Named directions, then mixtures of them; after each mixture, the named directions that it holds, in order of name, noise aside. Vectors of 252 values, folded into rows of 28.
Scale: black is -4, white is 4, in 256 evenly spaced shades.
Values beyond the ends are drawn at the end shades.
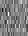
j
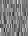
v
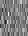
j, v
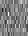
j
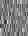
j, v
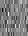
j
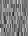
v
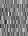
j, v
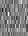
j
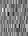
j, v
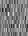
j, v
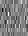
j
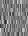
j, v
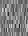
j, v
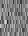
j, v
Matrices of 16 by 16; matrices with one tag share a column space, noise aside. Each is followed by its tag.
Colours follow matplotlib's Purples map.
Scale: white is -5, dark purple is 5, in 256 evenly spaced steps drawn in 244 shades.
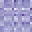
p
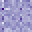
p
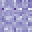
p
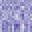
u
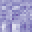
u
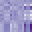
u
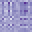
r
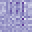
r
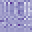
r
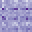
p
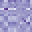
p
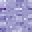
p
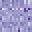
p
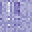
r
